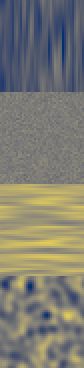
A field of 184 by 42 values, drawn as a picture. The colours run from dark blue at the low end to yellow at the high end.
The table splits into 4 rows of 1 panel. Panel 1,1: low, streaked downward. Panel 2,1: middling, fine-grained, faint in contrast. Panel 3,1: high, streaked across. Panel 4,1: middling, blotchy, strong in contrast.
